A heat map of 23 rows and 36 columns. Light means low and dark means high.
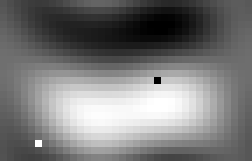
Ninth with the lowest average: bottom middle. Lone odd cells: 2, 1 higher and 1 lower than their neighbours. Roughest part: centre. Ninth with the highest average: top middle.
